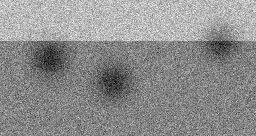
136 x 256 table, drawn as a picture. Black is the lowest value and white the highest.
Three dips sink into the field. There are no regular stripes. The top part is higher, up to a seam about 30% of the way down.
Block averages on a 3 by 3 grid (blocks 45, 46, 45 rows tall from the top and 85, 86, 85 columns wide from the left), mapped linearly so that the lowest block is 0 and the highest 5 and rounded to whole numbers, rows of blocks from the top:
5 5 4
0 0 1
1 1 1
